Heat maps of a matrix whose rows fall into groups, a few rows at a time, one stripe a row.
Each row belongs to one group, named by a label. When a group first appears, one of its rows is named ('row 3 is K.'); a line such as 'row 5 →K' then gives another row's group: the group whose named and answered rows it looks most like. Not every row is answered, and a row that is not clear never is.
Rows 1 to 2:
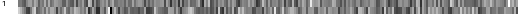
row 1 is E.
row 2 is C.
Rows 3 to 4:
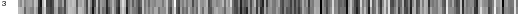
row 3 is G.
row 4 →G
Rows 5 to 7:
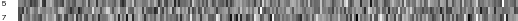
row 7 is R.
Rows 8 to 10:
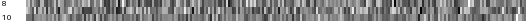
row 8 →C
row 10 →E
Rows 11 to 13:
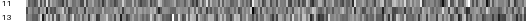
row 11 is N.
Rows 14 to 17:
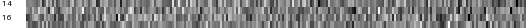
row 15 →G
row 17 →N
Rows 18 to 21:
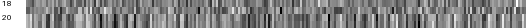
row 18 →E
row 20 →G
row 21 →G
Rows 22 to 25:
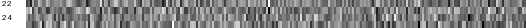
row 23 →G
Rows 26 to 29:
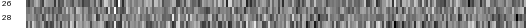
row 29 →C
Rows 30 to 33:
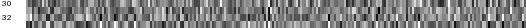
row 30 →N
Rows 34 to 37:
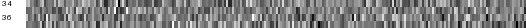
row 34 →C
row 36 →N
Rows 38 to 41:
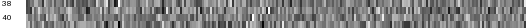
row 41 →C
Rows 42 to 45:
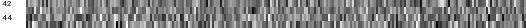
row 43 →R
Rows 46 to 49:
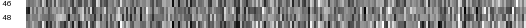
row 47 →R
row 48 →R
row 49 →E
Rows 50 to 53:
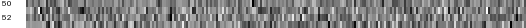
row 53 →G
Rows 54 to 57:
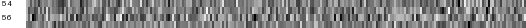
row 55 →N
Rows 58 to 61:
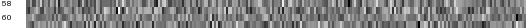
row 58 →E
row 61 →E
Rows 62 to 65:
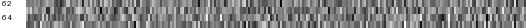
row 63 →G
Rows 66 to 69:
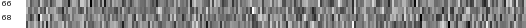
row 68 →R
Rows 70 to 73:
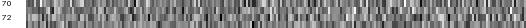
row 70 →R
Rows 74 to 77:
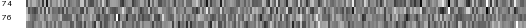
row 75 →N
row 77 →E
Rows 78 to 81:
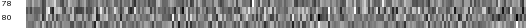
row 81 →E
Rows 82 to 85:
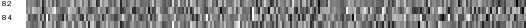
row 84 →N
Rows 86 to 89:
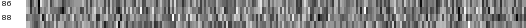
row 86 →R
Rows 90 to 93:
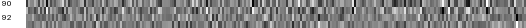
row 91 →N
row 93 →E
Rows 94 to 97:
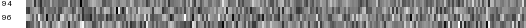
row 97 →R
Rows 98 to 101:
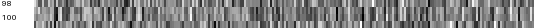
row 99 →G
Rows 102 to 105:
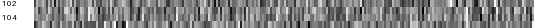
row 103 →R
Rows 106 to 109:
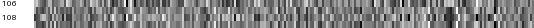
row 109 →N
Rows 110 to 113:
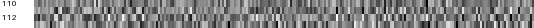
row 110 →E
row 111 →G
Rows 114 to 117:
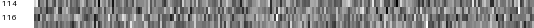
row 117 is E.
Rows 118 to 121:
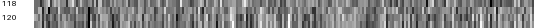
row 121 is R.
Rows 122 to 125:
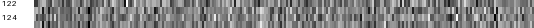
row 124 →N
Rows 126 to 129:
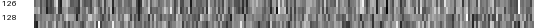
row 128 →R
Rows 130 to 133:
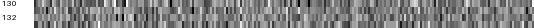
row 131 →R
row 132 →C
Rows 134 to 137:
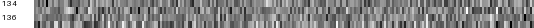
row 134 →R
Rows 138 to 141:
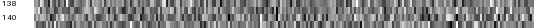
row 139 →G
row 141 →N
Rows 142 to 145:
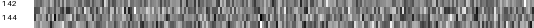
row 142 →E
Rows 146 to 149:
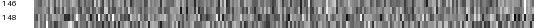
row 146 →E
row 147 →E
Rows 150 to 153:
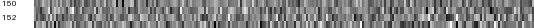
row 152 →N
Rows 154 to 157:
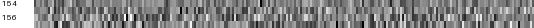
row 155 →E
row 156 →C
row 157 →G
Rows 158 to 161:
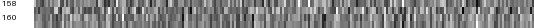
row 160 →C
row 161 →C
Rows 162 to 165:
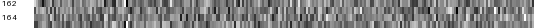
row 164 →E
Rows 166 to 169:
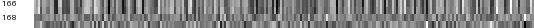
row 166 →G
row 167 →G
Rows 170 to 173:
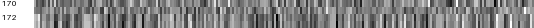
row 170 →N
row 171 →E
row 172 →G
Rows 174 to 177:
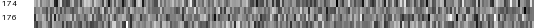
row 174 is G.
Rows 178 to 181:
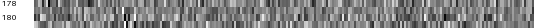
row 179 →C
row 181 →C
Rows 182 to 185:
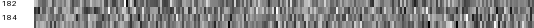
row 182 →C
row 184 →R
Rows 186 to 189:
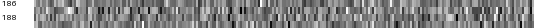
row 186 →N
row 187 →R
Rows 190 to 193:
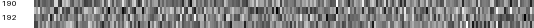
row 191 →G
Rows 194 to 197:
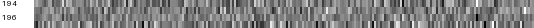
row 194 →C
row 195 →E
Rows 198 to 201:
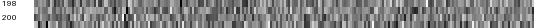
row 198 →E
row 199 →C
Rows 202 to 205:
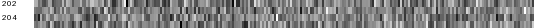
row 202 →C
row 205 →E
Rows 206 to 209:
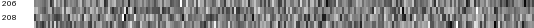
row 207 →C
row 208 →C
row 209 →N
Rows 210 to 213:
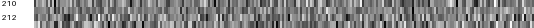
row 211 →E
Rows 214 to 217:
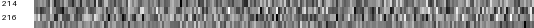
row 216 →G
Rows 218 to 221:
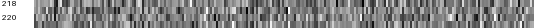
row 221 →R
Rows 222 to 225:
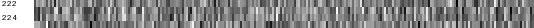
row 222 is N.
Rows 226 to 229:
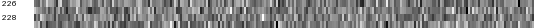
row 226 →G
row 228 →C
